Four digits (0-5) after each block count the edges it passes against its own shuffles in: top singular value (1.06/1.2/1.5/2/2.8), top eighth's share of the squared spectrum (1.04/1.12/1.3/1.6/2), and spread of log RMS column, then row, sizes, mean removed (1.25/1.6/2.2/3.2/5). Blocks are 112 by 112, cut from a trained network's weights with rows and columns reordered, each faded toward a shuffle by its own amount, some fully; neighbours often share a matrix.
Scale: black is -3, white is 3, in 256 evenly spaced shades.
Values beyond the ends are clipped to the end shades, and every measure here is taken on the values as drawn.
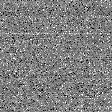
2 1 1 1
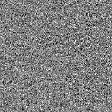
3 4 2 2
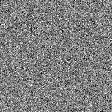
2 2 0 0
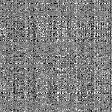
4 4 1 4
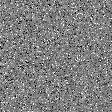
0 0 0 0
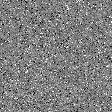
0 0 0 0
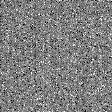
2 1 0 1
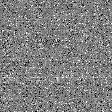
2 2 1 1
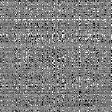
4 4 4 3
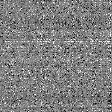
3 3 3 1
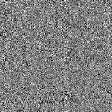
3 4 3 3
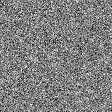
0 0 0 0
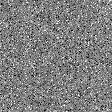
1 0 0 0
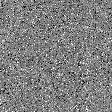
0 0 0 0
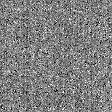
2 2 0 2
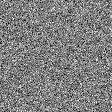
0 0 0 0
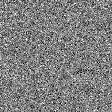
2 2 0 0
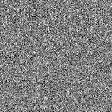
3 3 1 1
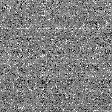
2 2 2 1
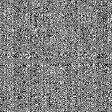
3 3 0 3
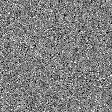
1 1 0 0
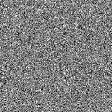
3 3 1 2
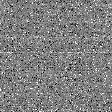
2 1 1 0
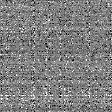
3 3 3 2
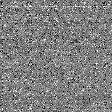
2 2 2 1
